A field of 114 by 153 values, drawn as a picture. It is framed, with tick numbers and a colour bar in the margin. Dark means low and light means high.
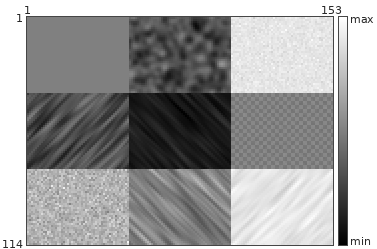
It is made of 3 by 3 panels. Panel 1,1: middling, flat. Panel 1,2: low, blotchy. Panel 1,3: very high, fine-grained, faint in contrast. Panel 2,1: low, slanting up to the right. Panel 2,2: very low, slanting down to the right, faint in contrast. Panel 2,3: middling, checkered, faint in contrast. Panel 3,1: high, fine-grained. Panel 3,2: middling, slanting down to the right. Panel 3,3: very high, slanting up to the right, faint in contrast.
